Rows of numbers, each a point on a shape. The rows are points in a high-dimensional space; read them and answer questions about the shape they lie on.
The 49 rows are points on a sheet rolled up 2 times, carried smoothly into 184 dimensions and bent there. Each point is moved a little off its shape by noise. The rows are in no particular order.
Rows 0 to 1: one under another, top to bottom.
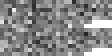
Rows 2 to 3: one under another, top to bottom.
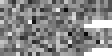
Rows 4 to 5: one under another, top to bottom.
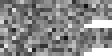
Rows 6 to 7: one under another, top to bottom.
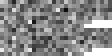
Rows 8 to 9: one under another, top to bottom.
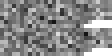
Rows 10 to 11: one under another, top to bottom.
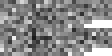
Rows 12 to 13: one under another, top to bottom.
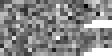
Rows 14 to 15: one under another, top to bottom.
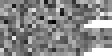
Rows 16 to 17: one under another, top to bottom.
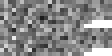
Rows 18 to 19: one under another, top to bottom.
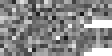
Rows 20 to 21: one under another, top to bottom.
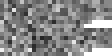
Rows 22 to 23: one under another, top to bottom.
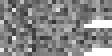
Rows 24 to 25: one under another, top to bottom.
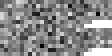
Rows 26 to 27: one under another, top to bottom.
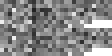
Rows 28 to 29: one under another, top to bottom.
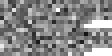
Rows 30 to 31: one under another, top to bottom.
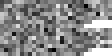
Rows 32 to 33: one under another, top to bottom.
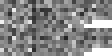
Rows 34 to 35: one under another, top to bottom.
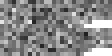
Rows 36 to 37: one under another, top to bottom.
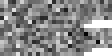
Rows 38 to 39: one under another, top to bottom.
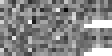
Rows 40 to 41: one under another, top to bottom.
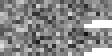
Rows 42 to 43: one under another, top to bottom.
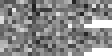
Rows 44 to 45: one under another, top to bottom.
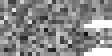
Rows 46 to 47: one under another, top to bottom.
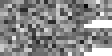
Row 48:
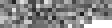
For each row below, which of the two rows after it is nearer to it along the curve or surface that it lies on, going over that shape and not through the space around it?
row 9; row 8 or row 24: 8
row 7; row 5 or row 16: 5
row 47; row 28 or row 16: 28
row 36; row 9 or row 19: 19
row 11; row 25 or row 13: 13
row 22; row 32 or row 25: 25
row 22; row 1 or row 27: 27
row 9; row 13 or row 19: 13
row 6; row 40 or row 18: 18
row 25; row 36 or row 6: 36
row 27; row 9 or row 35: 9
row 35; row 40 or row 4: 40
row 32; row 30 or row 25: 30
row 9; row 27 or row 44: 27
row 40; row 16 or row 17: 17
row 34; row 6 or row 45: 6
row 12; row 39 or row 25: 25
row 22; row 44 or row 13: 44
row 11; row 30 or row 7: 7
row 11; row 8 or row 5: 5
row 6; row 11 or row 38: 38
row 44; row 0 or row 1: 0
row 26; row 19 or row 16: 19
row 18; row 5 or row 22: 5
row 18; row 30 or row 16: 30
